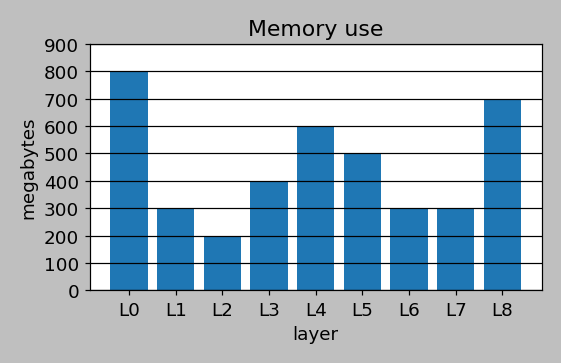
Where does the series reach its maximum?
L0
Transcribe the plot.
Title: Memory use
x-axis: layer, ticks L0 L1 L2 L3 L4 L5 L6 L7 L8
y-axis: megabytes, ticks 0 100 200 300 400 500 600 700 800 900
Values:
800 300 200 400 600 500 300 300 700
